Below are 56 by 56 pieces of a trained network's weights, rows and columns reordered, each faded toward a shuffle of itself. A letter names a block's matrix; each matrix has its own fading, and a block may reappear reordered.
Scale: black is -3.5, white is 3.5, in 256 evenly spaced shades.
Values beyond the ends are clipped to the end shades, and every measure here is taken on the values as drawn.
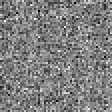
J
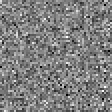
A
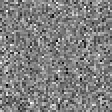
A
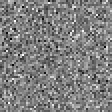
J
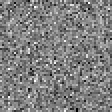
A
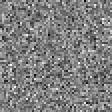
A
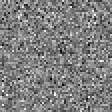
A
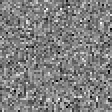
A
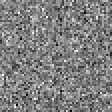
J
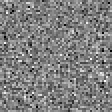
A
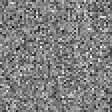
J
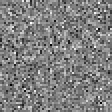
A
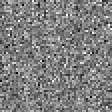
J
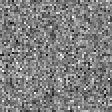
J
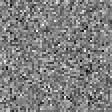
J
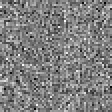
J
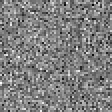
J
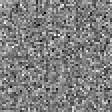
J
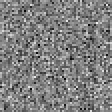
J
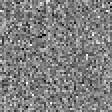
J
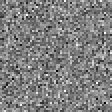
A
